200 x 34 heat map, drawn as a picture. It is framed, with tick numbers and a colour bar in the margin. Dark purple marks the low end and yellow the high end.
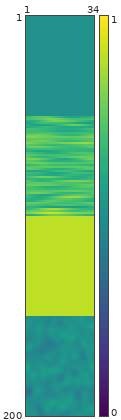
The table splits into 4 rows of 1 panel. Panel 1,1: middling, flat. Panel 2,1: high, streaked across. Panel 3,1: very high, flat. Panel 4,1: middling, blotchy, faint in contrast.
